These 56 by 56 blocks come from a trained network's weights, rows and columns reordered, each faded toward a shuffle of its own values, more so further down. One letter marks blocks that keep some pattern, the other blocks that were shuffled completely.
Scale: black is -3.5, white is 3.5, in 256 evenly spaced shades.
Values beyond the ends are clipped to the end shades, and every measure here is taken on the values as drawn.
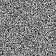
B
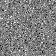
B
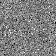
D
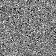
D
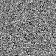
D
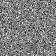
B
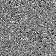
D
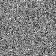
B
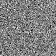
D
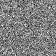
B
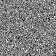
D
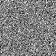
B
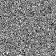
D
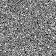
B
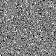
B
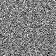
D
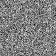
B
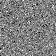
B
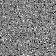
D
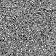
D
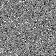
B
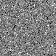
B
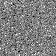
B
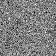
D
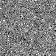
D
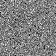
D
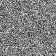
B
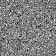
B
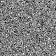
B
